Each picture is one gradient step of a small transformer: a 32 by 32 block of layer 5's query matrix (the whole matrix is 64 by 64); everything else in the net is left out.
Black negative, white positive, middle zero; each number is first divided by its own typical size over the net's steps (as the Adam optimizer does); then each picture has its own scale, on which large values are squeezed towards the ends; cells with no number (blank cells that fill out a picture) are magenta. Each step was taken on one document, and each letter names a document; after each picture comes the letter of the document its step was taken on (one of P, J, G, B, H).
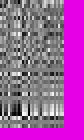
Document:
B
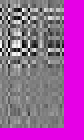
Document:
B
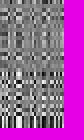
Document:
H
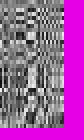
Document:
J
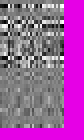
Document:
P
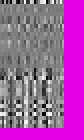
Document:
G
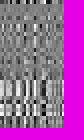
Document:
G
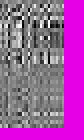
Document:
B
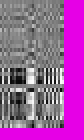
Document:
J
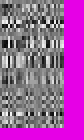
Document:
H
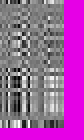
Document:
B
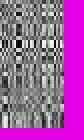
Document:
H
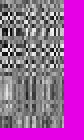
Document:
H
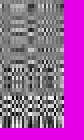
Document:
J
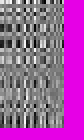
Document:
G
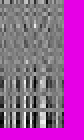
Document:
G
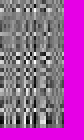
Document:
G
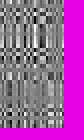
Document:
G
